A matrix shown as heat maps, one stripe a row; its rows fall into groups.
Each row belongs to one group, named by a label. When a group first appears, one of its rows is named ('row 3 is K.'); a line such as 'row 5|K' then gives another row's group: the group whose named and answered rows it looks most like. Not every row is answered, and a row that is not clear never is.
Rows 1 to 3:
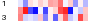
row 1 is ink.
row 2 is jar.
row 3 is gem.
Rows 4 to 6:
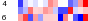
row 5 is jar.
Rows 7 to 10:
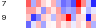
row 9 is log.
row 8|jar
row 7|jar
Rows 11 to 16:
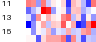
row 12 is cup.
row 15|gem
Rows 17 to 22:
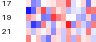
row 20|log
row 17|log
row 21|gem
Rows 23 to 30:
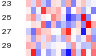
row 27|ink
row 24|cup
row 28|gem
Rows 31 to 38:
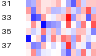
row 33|log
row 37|log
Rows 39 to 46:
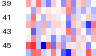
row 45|jar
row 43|log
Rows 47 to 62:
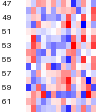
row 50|ink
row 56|cup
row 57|ink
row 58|log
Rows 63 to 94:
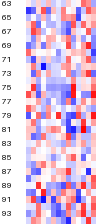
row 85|ink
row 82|log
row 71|gem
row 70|jar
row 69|gem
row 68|ink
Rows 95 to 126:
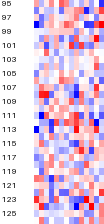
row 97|log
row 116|ink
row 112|log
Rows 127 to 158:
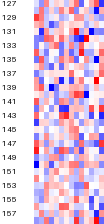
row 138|gem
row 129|jar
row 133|cup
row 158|gem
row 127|gem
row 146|gem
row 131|ink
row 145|log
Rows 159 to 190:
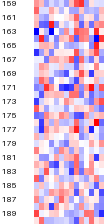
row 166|gem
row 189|jar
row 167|cup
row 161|log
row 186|cup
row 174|jar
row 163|gem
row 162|log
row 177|ink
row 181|log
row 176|gem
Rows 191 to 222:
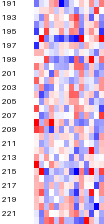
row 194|gem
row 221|ink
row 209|jar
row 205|ink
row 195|gem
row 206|jar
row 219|cup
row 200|jar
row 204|log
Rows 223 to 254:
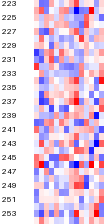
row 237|log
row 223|log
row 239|log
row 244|ink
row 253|gem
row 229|jar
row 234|log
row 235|log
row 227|log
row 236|ink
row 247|gem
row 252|gem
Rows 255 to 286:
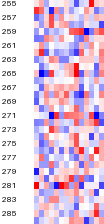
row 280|cup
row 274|ink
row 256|jar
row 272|gem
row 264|log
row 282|log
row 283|cup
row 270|log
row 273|cup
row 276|gem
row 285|gem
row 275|log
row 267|ink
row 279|gem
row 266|gem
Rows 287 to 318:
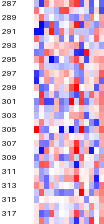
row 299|log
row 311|log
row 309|cup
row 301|cup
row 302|cup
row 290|log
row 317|log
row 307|log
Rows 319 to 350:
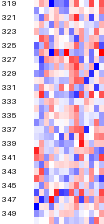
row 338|gem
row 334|log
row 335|ink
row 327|ink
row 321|ink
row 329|ink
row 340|jar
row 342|ink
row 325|gem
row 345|ink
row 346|cup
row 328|log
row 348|gem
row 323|gem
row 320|cup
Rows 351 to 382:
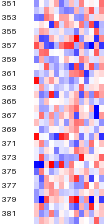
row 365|ink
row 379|ink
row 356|log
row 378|cup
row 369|log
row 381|log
